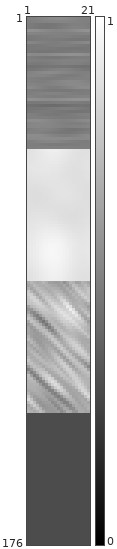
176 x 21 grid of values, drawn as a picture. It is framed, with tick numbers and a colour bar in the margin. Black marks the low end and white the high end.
It is made of 4 by 1 panels. Panel 1,1: middling, streaked across, faint in contrast. Panel 2,1: very high, smooth, faint in contrast. Panel 3,1: high, slanting down to the right. Panel 4,1: low, flat.
